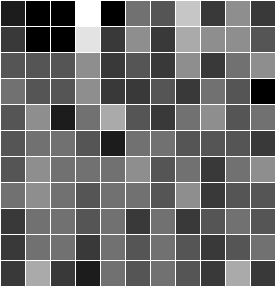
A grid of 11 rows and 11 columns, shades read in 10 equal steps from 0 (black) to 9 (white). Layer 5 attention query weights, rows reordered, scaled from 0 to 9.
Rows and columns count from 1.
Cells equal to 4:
32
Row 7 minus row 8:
-1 0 0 1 0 1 0 -1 0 1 2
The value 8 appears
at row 2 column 4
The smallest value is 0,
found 6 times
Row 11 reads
2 6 2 1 4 3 4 3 2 6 2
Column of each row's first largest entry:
4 4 4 4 5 2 2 2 2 2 2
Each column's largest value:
4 6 4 9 6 5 4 7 5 6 5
